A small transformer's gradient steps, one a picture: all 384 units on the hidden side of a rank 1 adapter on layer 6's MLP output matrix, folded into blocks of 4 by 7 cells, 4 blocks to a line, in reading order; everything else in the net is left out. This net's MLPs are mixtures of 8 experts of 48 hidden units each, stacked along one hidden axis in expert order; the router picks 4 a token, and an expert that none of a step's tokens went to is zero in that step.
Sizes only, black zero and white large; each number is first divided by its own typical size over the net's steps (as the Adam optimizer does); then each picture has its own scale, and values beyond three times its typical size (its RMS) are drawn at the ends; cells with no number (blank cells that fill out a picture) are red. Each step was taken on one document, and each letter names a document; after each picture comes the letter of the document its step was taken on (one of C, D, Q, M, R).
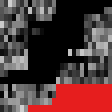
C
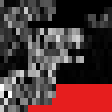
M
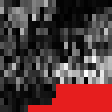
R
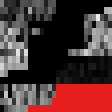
C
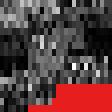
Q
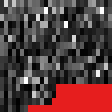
Q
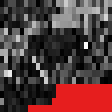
R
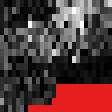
Q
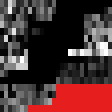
C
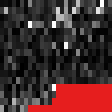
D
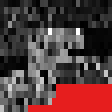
M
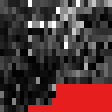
D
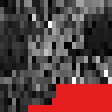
Q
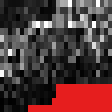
R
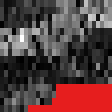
R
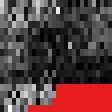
Q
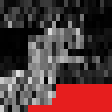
M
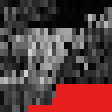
R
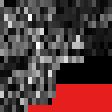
M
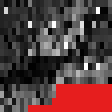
D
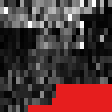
D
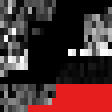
C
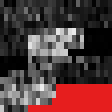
M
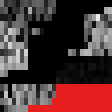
C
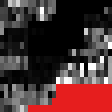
C
